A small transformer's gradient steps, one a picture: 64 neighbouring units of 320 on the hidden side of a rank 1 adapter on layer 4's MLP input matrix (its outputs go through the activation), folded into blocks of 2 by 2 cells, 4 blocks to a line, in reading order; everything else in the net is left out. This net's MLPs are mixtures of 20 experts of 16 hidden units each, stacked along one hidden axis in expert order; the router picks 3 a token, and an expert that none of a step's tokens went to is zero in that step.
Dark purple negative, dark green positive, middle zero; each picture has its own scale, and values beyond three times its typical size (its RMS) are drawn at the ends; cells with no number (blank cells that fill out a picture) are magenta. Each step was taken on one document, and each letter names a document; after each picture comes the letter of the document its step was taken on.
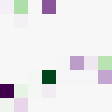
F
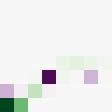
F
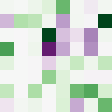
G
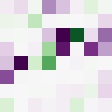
G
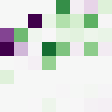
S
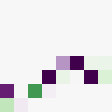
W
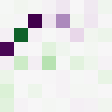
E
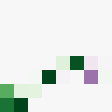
F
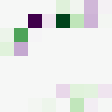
S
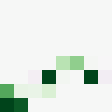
F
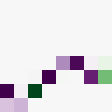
W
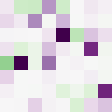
G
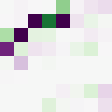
E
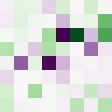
G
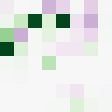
E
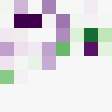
E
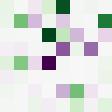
G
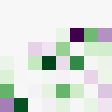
F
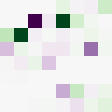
E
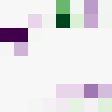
S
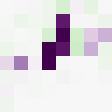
G
